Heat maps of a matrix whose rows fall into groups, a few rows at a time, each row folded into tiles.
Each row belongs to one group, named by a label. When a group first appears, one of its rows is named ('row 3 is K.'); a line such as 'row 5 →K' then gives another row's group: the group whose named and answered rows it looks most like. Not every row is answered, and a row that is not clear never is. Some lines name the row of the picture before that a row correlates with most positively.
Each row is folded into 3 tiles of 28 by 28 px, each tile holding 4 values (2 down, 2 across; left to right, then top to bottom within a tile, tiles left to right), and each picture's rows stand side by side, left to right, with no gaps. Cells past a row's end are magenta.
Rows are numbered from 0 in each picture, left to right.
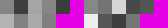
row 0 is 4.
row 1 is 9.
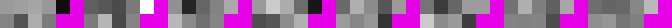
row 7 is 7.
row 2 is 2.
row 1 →7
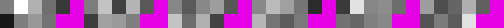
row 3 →9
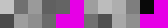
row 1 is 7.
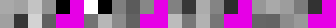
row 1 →2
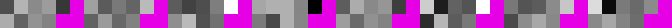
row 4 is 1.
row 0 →1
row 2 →7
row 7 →2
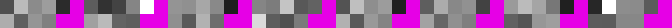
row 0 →1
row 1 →7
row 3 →9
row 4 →1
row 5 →1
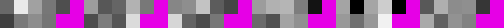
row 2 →9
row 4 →4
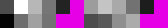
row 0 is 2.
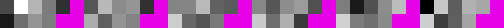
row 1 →1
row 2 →9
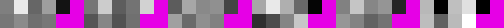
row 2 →1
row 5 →4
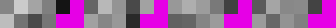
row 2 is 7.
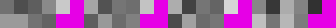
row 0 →7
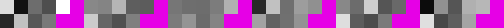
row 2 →7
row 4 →9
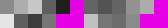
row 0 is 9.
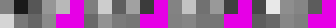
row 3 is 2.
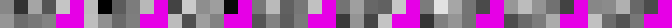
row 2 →1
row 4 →7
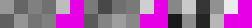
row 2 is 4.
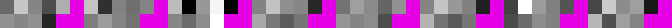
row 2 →4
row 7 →1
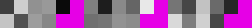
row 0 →1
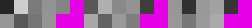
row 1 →1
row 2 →4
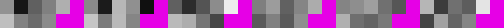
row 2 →7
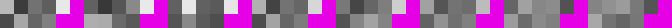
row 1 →7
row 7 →9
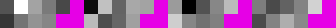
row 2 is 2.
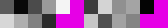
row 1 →1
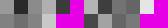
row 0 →4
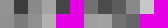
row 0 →4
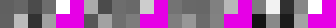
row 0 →7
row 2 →7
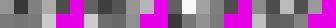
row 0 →4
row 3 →9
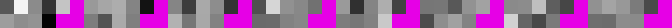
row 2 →4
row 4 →4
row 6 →9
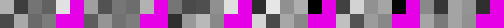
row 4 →1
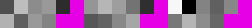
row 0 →1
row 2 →2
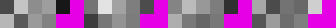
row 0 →1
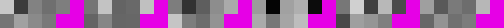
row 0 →2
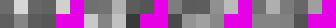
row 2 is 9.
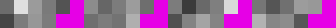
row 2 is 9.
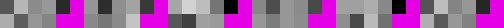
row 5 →1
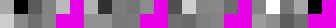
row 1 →2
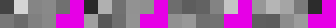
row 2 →7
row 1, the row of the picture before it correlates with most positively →2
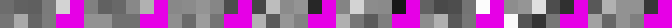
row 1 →7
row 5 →7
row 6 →9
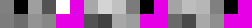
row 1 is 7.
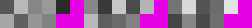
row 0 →1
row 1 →9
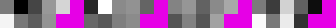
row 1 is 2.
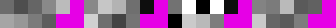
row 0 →7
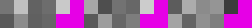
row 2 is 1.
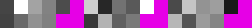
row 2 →1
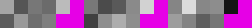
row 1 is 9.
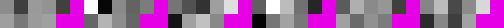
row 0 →4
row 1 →2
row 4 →1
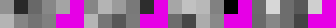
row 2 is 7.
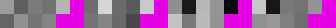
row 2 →4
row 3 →2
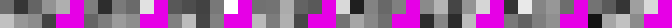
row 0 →7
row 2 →7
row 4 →2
